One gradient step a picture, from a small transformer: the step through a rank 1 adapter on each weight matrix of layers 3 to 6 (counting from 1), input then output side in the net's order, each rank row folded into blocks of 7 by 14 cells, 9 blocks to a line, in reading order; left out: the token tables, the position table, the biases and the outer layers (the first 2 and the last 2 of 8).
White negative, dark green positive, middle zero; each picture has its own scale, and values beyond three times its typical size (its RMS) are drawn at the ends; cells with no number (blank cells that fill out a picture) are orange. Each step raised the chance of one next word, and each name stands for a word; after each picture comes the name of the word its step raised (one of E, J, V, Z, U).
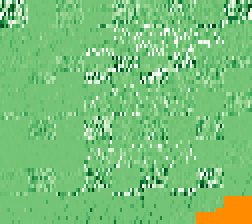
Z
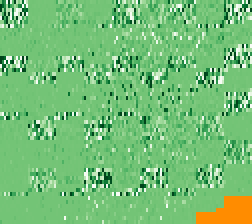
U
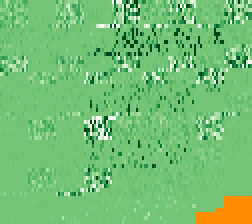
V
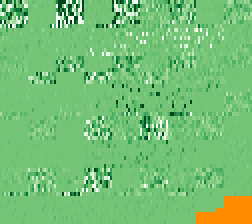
U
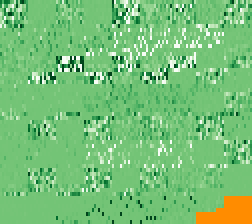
Z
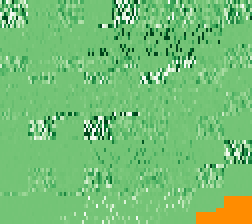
V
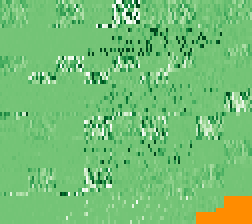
V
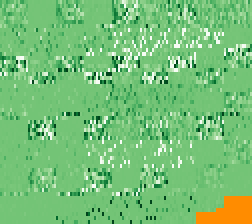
Z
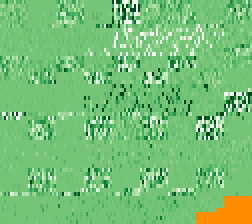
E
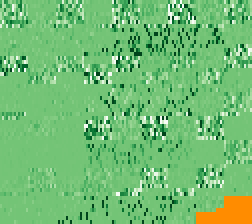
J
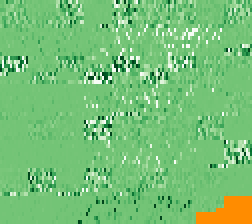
Z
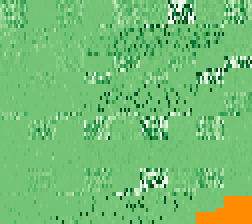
J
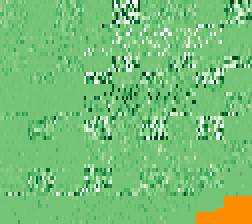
E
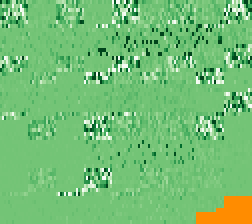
V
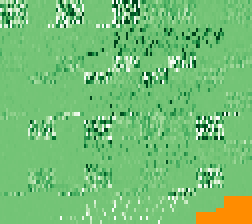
V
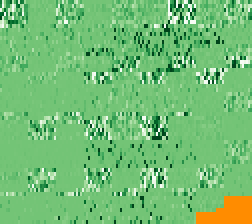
J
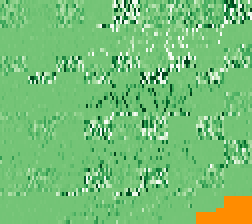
E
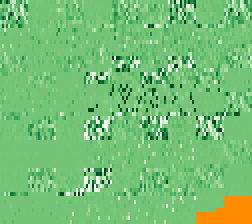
U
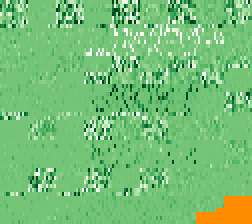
E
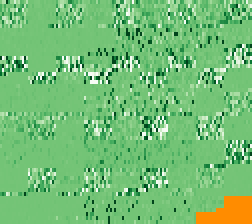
J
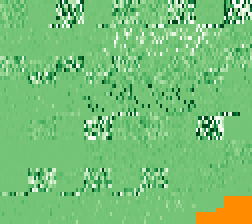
U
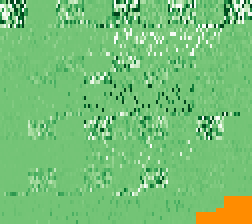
U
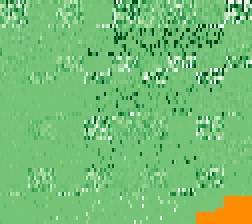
V
